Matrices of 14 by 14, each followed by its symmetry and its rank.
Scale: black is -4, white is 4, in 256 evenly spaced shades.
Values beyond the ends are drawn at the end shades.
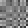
symmetric, rank one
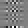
neither, rank one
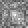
symmetric, rank three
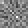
symmetric, rank three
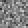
neither, full rank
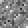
symmetric, full rank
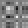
symmetric, rank one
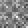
symmetric, rank three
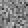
neither, full rank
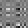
neither, rank one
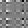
neither, rank one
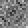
symmetric, full rank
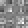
symmetric, rank three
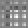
symmetric, rank one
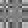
symmetric, rank one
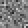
symmetric, full rank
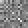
symmetric, rank three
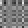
neither, rank one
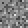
symmetric, full rank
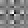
symmetric, rank one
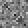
symmetric, full rank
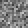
neither, full rank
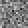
neither, full rank
